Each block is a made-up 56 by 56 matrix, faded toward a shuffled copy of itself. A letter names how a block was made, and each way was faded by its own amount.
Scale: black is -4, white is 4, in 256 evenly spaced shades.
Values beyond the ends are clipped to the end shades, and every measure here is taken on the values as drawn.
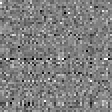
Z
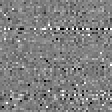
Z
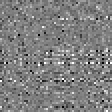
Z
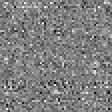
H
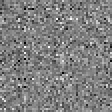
H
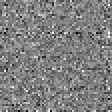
H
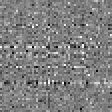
Z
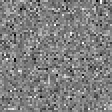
H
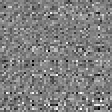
Z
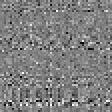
Z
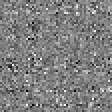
H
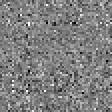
H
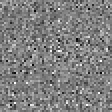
H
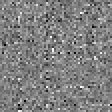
H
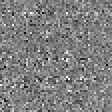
H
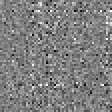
H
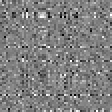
Z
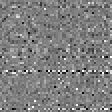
Z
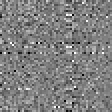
Z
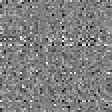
Z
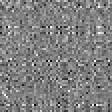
Z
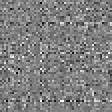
Z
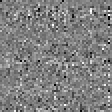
H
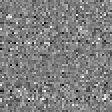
H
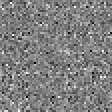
H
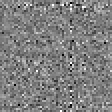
H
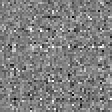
H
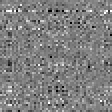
Z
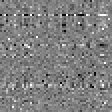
Z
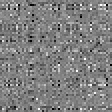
Z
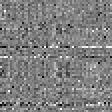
Z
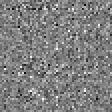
H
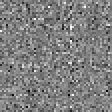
H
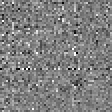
H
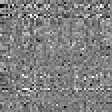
Z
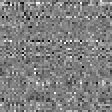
Z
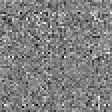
H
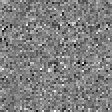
H
